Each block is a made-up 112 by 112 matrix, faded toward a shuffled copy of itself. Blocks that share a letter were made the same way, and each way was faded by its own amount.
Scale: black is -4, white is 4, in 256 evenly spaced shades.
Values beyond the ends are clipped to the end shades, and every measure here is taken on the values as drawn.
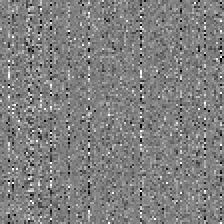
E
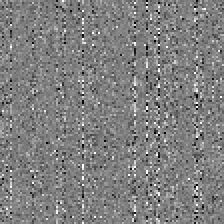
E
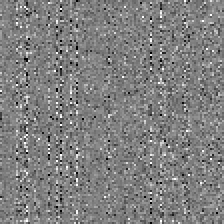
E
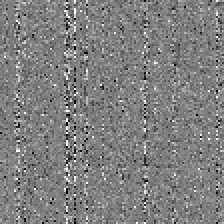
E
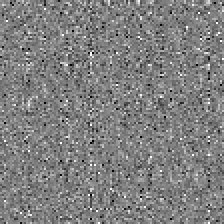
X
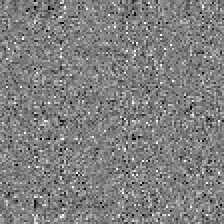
X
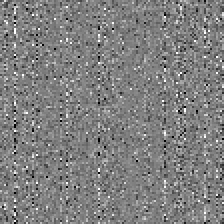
E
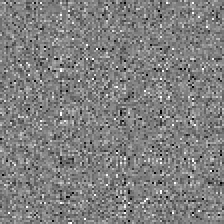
X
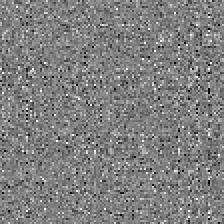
X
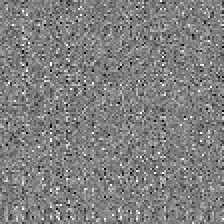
X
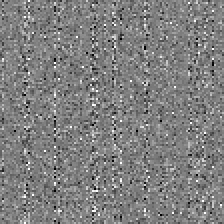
E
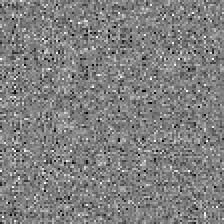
X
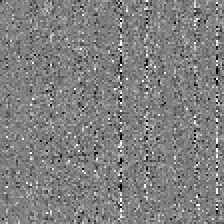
E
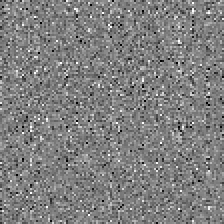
X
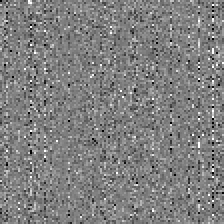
E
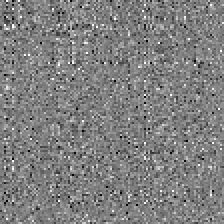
X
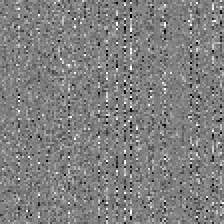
E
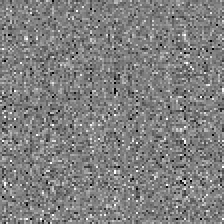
X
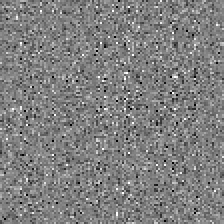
X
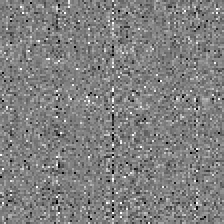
X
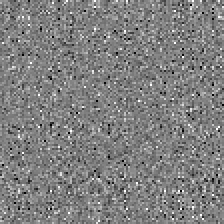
X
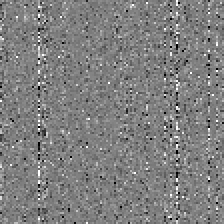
E
